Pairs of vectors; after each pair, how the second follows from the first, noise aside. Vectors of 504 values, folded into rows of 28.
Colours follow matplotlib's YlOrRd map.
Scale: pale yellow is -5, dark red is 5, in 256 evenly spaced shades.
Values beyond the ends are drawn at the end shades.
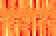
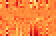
sign-scrambled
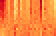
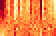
scaled up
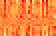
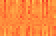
shrunk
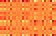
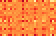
sign-scrambled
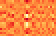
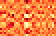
scaled up
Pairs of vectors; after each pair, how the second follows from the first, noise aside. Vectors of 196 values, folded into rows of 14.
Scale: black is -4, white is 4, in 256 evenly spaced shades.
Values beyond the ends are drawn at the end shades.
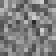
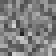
reversed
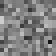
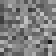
sign-scrambled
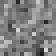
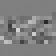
partly zeroed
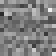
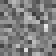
shuffled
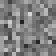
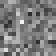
sign-scrambled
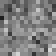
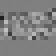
partly zeroed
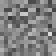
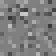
partly zeroed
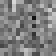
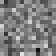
shuffled
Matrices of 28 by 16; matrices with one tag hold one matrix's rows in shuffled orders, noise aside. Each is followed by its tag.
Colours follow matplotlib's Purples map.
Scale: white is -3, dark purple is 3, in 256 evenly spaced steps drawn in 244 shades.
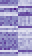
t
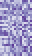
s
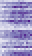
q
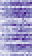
q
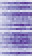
q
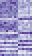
t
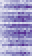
q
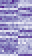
t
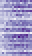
q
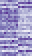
t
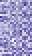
s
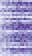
q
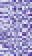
s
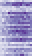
q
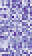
s
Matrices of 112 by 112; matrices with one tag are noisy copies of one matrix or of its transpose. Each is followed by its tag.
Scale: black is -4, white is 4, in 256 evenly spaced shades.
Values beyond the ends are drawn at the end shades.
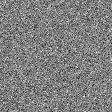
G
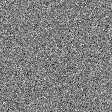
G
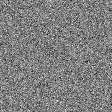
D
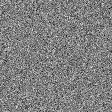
G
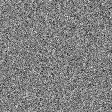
G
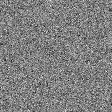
D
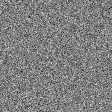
G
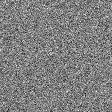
G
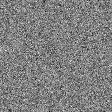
D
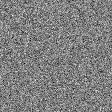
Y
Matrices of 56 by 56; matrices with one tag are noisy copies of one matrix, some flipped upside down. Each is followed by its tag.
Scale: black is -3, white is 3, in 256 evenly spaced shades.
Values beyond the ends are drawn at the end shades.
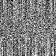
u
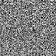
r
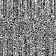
u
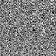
r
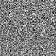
r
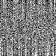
u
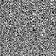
r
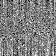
u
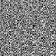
r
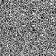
r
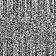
u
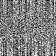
u
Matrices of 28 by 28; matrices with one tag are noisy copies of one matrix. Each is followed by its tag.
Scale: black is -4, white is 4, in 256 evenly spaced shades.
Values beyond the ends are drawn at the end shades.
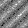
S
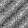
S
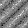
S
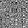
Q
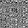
Q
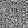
Q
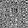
Q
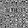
Q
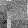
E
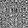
Q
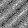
S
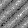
S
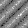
S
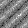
S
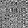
Q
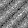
S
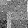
E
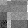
E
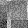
E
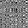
Q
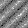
S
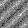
S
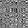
Q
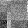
E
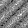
S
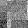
E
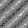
S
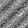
S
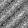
S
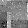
E
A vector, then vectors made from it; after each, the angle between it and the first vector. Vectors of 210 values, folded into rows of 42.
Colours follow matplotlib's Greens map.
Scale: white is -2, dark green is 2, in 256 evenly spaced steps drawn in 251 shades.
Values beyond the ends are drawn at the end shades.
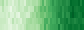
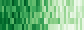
nearly opposite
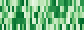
orthogonal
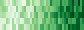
nearly parallel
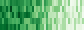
nearly opposite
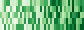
partly aligned
